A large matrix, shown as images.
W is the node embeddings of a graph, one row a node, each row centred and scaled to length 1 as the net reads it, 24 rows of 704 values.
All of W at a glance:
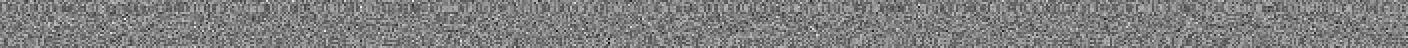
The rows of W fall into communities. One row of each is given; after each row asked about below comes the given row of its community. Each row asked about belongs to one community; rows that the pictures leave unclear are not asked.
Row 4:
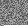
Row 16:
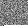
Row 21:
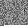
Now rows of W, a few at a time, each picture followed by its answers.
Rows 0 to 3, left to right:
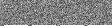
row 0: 16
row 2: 4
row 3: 4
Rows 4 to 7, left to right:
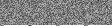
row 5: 4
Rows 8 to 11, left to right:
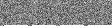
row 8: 16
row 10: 16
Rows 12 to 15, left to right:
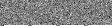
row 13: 16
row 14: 4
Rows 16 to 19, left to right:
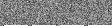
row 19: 21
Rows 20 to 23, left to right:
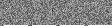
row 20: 21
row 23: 16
